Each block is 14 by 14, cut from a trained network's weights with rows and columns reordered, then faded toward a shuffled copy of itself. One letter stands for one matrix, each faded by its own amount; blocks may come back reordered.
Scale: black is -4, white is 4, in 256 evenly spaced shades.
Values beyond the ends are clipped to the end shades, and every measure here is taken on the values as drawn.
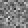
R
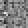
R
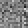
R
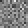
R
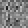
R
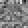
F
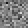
F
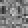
R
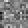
F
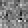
F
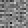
R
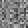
R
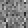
R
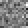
R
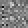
F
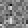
R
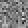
R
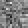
R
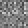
F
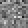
F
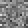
F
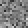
F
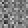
R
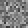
F
